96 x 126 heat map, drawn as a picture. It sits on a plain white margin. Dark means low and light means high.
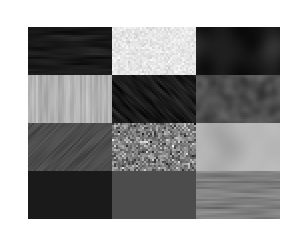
It is made of 4 by 3 panels. Panel 1,1: very low, streaked across, faint in contrast. Panel 1,2: very high, fine-grained, faint in contrast. Panel 1,3: very low, smooth, faint in contrast. Panel 2,1: high, streaked downward, faint in contrast. Panel 2,2: very low, slanting down to the right, faint in contrast. Panel 2,3: low, blotchy, faint in contrast. Panel 3,1: low, slanting up to the right, faint in contrast. Panel 3,2: middling, fine-grained, strong in contrast. Panel 3,3: high, smooth, faint in contrast. Panel 4,1: very low, flat. Panel 4,2: low, flat. Panel 4,3: middling, streaked across, faint in contrast.
